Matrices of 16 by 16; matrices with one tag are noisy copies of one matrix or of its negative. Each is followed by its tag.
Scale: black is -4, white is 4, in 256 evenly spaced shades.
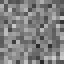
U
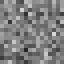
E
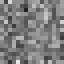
U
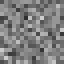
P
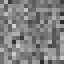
U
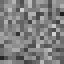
E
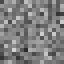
E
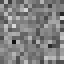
U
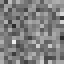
U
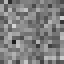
U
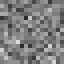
P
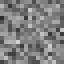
P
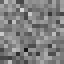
E
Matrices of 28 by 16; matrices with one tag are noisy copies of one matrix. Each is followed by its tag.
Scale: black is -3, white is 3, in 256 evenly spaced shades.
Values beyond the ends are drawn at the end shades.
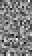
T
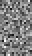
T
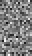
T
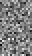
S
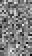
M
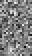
M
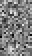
M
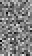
S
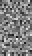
T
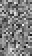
M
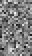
M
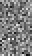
S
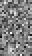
M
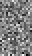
S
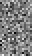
S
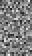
T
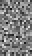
T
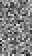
S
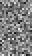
S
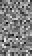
T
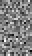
T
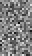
S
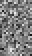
M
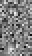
M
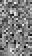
M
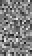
T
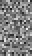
T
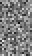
S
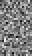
T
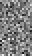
S
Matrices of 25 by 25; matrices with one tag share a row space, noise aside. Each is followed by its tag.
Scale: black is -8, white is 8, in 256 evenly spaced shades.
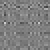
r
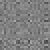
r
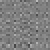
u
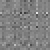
u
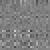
u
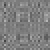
r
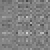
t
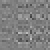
t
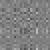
u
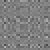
r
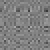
r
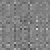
u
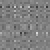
u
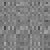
r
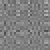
r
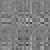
t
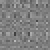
u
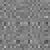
r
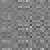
t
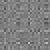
r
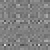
r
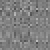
u
